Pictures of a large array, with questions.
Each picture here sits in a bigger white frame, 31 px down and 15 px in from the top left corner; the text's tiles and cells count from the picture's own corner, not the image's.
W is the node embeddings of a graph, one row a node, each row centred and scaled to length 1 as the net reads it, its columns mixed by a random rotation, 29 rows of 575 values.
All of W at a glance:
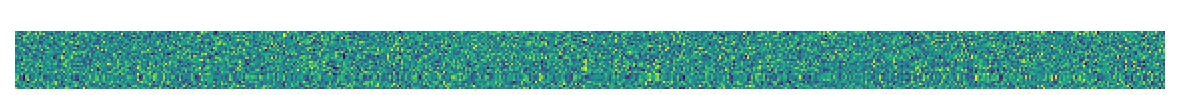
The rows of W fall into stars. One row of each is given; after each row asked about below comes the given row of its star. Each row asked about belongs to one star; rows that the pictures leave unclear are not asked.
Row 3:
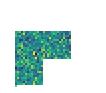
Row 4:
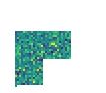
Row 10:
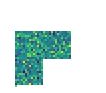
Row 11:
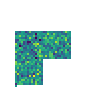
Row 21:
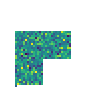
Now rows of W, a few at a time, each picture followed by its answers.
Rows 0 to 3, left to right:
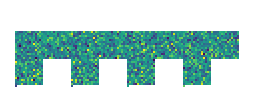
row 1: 21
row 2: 4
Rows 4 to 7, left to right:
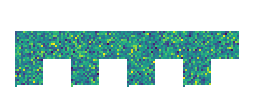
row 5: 3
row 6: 3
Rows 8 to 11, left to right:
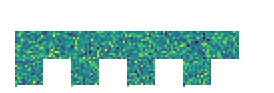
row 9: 4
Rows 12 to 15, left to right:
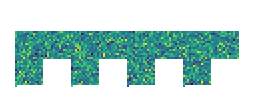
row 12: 3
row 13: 3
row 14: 4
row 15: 4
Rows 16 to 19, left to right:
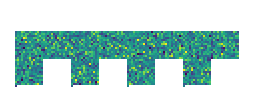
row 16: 10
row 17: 21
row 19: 4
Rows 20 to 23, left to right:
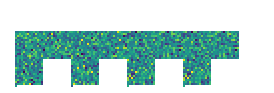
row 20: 10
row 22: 21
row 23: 21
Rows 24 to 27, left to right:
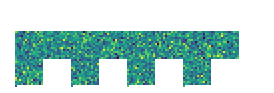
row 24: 21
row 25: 10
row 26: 10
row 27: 11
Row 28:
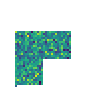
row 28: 21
